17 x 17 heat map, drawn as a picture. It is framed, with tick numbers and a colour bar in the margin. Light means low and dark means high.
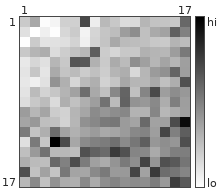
Ninth with the lowest average: top left. Stripes: none. Slope: up to the bottom right. Roughest part: bottom left.
